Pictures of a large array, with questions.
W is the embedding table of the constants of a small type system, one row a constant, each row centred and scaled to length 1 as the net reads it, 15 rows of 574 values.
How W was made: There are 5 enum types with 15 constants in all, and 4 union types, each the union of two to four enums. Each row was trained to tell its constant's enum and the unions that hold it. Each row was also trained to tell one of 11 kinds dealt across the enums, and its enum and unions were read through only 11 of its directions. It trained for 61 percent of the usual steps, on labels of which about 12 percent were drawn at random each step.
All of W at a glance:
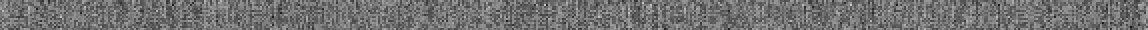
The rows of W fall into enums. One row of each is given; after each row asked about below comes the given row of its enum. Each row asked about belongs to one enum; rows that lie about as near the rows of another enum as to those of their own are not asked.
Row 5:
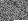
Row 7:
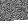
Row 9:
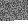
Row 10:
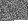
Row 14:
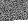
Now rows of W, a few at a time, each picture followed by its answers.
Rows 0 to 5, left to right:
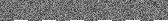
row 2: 7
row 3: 10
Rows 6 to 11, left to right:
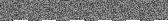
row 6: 10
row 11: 9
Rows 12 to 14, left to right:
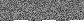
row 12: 5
